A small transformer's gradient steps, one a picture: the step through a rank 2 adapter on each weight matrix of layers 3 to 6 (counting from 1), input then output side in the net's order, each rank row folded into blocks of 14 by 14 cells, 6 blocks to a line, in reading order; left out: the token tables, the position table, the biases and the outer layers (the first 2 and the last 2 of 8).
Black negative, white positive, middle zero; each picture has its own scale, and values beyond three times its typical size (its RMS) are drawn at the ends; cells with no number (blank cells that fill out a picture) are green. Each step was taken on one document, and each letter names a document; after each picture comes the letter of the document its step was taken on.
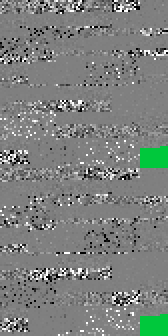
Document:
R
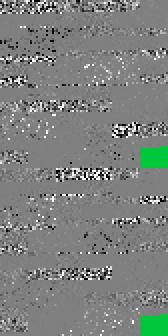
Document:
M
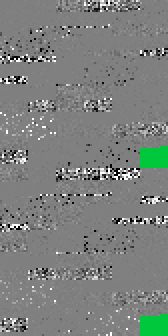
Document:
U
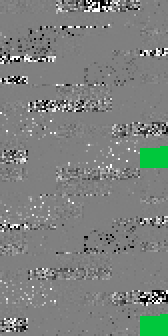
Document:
U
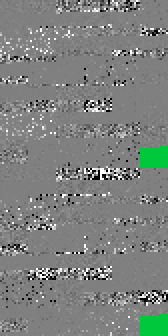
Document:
U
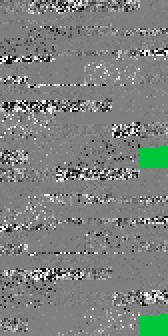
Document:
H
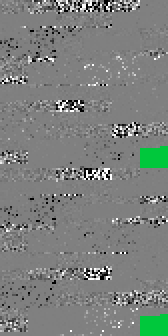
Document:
M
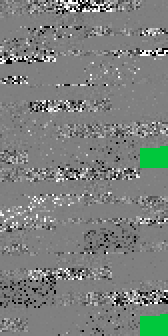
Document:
R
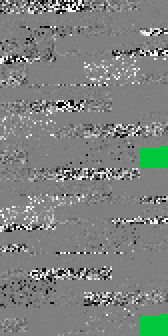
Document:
H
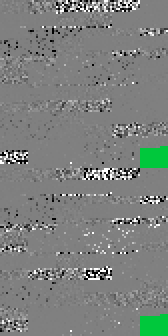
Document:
M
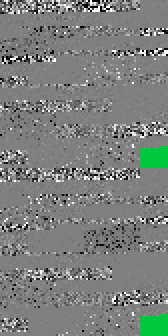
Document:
R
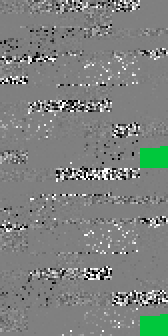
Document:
M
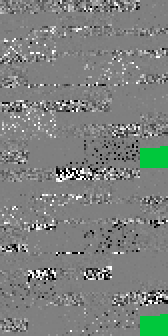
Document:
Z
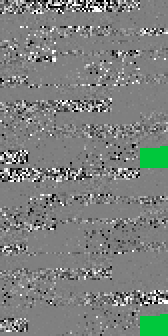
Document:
Z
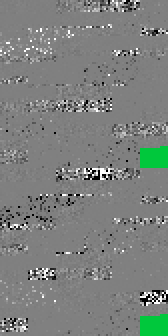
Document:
U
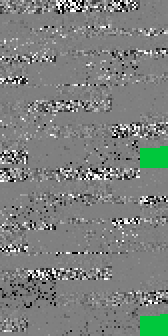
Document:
Z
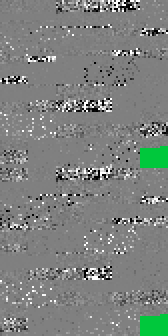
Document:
U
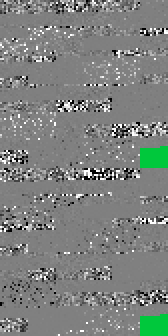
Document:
R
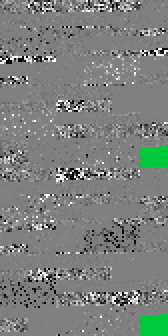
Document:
R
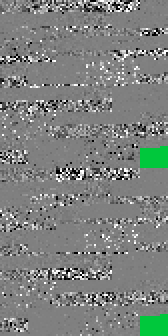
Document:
Z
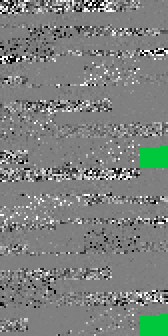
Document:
H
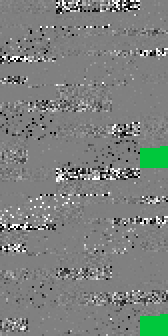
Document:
U
